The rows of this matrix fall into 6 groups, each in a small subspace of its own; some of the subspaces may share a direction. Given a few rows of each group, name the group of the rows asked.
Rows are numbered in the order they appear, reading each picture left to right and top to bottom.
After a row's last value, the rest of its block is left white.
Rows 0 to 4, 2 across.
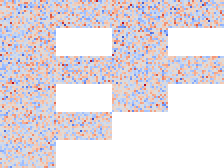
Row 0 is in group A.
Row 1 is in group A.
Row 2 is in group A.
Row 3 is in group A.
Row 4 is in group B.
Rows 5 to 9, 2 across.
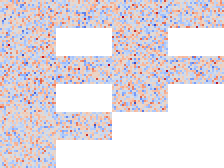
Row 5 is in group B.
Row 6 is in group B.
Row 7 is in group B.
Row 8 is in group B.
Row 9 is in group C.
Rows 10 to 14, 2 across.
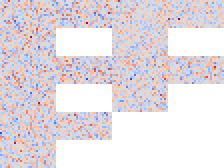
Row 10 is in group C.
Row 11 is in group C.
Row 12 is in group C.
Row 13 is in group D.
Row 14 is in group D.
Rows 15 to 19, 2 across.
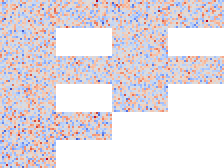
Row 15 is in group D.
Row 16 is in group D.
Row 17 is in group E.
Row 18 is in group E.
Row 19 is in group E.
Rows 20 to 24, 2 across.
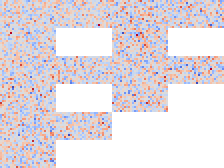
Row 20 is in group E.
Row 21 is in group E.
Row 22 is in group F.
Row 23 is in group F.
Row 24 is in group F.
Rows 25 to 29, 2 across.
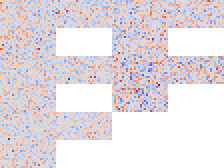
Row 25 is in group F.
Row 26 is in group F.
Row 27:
E
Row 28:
E
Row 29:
E
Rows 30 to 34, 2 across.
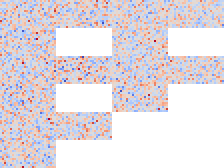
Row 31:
E
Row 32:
B
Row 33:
E
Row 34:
B
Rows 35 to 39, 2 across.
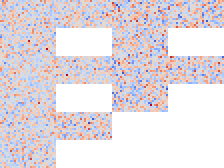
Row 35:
D
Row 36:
D
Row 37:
C
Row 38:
F
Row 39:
B
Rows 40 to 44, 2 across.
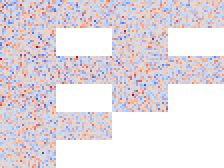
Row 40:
F
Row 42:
F
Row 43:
E
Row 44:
E
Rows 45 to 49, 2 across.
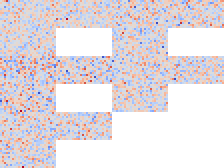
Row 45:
C
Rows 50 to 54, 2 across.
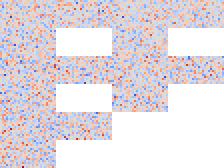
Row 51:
A
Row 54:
D
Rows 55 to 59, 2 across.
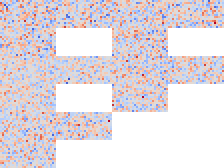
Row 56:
D
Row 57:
E
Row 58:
F
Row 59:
B
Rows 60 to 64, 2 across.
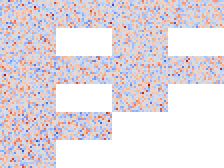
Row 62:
E
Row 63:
C
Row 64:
B
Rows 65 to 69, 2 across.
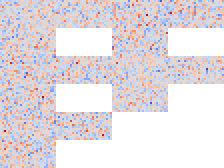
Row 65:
F
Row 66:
F
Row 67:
E
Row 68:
C
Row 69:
B
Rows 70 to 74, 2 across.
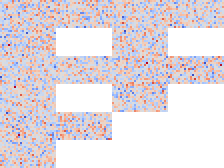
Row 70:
D
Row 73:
B
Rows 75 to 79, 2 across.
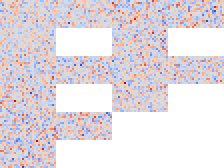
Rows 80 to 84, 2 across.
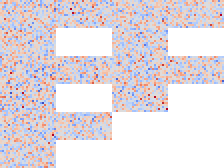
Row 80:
B
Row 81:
E
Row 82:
A
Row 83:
E
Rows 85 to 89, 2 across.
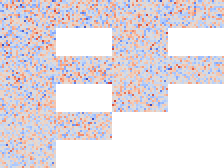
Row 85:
E
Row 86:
F
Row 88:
F
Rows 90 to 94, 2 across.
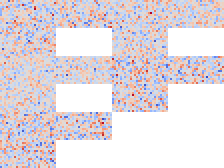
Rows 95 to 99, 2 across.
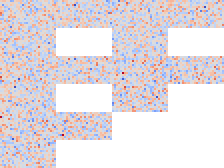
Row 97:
D
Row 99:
A
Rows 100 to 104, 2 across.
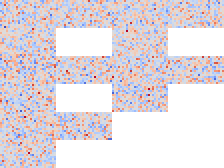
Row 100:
A
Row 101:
D
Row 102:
F
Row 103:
D
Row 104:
C
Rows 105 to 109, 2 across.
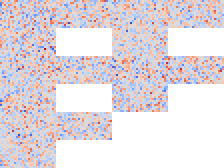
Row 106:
D
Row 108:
E
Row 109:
C
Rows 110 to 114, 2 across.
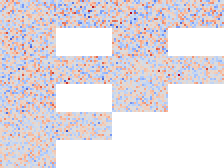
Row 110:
B
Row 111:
A
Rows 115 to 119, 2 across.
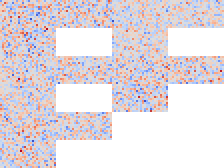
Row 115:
E
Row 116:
D
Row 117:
C
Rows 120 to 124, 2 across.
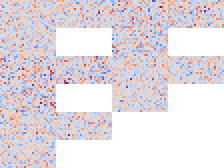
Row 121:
B
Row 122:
D
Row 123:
D
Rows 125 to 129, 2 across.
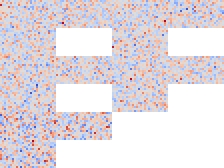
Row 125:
A
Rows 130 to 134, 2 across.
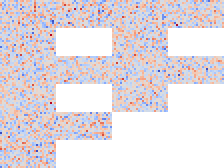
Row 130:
F
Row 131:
A
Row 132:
E
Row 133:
C
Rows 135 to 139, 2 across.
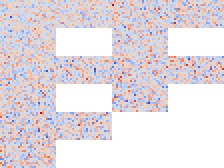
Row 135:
A
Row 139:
B
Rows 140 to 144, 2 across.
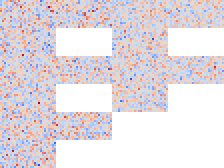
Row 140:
B
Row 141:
F
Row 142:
C
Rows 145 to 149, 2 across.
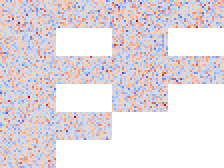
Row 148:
A
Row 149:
C
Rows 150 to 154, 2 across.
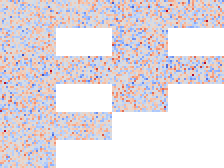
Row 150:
B
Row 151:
F
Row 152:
A
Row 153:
B
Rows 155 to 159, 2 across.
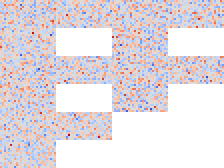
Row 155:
F
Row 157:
E
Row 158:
E
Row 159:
E
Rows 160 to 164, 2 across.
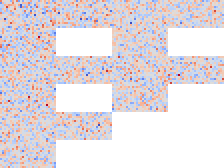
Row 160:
A
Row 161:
D
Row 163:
C
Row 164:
F
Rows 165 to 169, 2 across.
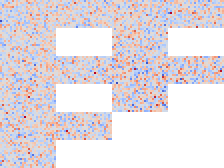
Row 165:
D
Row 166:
F
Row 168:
E
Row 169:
C
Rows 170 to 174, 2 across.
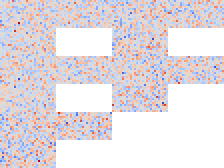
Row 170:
D
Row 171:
F
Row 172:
D
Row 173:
F
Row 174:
F
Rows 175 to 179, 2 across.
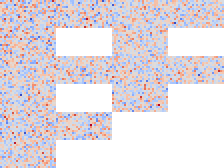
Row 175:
F
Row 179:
D
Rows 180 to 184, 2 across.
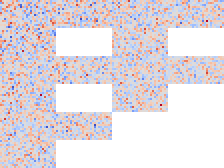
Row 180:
A
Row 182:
F
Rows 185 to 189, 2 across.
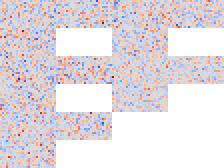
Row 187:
C
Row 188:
D
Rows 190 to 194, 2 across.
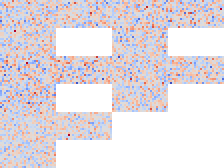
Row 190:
D
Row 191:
B
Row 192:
B
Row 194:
E
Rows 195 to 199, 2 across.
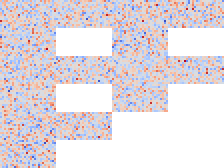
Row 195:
D
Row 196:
F
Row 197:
E
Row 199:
E
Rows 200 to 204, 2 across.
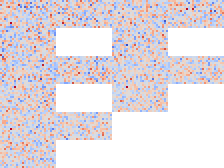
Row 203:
D
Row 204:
A
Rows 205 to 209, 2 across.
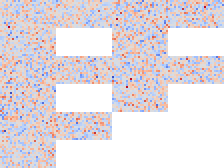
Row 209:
D
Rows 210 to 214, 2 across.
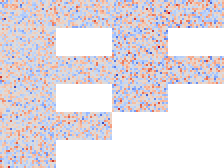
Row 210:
D
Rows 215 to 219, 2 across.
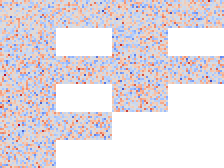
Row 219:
A
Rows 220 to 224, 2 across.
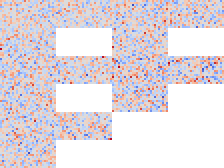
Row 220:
F
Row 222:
F
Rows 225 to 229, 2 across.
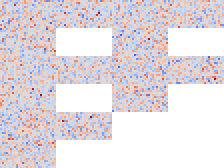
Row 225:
F
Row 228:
D
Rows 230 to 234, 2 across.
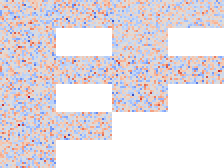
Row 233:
A
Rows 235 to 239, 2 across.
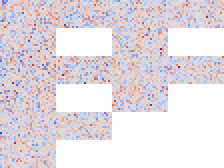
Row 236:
C
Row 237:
A
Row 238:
F
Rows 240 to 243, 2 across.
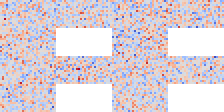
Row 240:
B
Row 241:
F
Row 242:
B
